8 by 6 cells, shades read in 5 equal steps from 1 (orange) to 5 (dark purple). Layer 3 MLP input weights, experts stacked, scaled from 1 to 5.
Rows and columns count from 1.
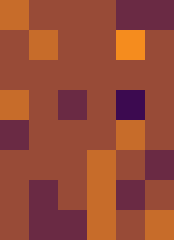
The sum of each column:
23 25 26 21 25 25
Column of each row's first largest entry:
5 1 1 5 1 6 2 2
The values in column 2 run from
2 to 4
